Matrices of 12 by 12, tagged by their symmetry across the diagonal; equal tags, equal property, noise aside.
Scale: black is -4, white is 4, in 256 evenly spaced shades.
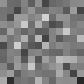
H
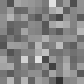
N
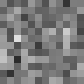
N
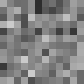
N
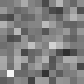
N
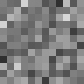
H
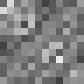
H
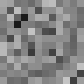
H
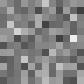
N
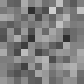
N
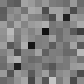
H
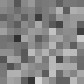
H
